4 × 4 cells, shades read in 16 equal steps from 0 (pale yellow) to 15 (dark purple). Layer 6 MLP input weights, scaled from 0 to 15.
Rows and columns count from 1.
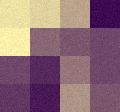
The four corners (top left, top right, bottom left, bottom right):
1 15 12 10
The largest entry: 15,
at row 1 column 4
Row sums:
23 30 43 42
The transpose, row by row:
1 0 11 12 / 2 9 13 14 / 5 10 8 6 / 15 11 11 10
